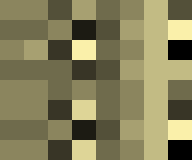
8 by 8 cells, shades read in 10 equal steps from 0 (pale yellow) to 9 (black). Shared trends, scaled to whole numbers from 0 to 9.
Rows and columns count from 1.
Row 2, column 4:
8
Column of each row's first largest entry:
3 4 8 4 3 3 4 8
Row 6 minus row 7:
-1 -1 3 -7 -1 1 0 7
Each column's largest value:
5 5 7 8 6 4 2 9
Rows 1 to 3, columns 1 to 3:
4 4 6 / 5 5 4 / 4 3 7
